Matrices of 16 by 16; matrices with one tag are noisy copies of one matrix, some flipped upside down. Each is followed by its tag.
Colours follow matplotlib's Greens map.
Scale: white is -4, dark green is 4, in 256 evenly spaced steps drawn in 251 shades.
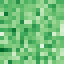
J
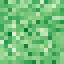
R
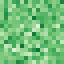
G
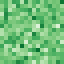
G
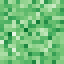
R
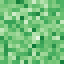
G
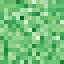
G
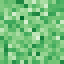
G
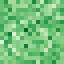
R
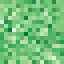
R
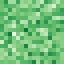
R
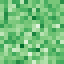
G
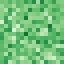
R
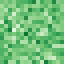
R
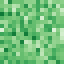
J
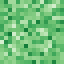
R
